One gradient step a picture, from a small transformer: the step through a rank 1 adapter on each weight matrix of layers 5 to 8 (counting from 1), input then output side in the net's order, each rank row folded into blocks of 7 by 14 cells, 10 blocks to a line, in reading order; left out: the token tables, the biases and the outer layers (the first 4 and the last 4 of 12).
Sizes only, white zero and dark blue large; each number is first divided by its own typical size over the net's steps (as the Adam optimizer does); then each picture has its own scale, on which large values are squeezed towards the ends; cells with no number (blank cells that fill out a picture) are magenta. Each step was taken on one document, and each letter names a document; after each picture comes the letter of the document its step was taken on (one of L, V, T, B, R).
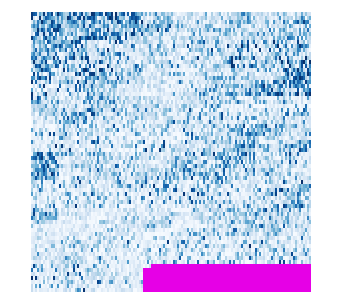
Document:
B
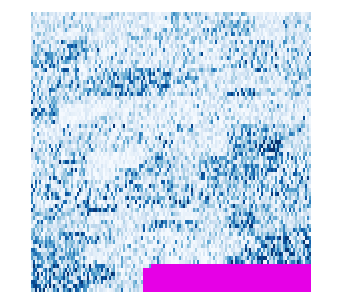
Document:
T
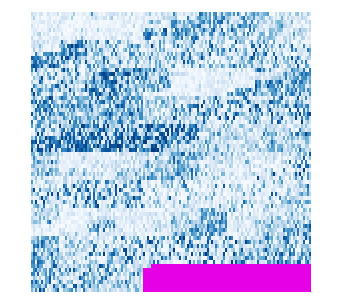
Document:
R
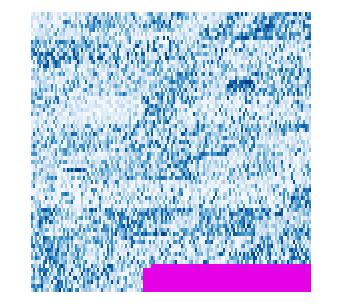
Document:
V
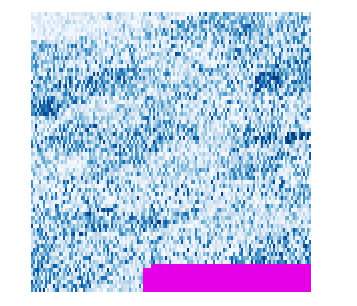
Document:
R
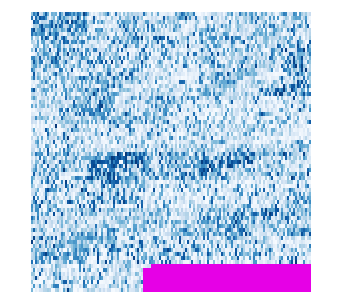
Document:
V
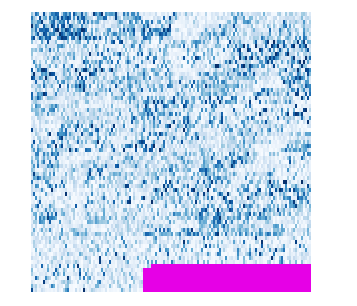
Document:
B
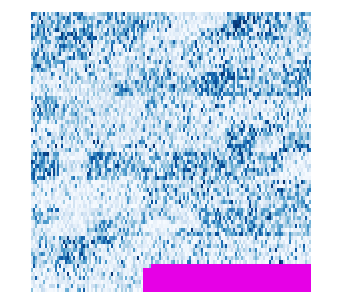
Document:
B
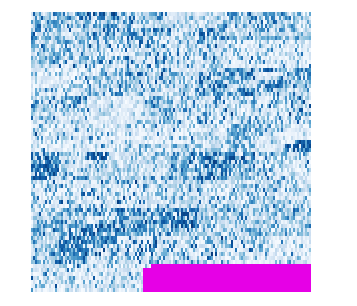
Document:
V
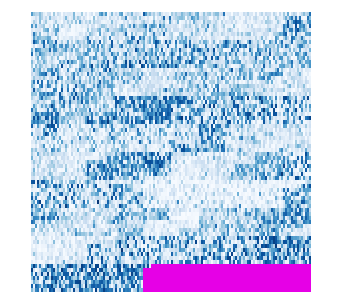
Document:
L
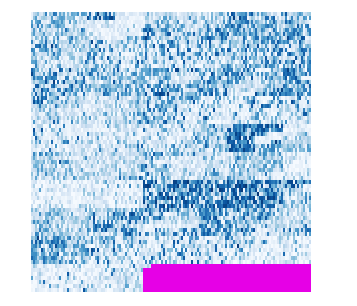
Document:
R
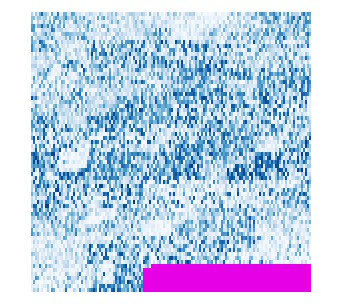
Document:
L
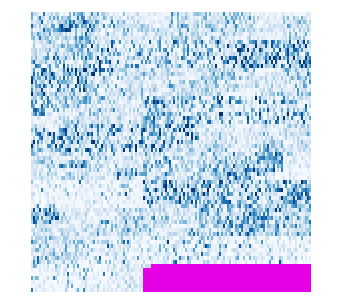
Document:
B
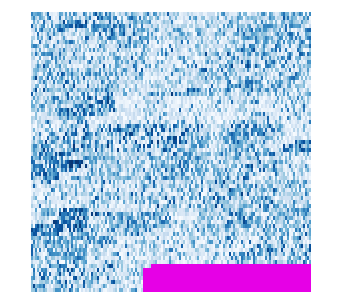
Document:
V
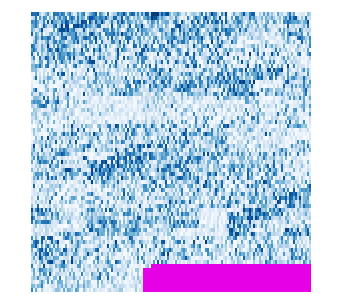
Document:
V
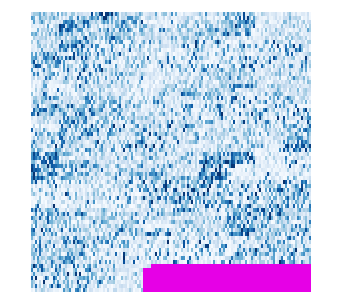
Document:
B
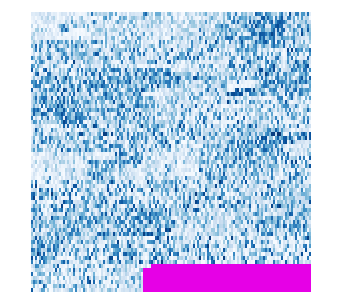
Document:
R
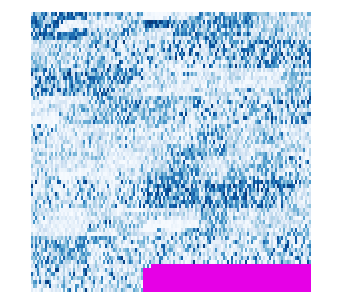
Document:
R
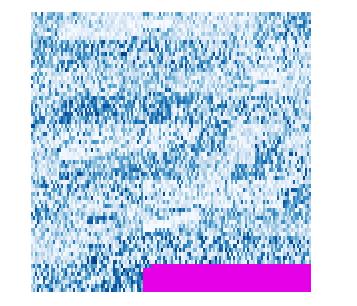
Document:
L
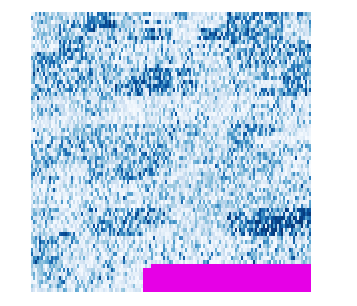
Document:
V
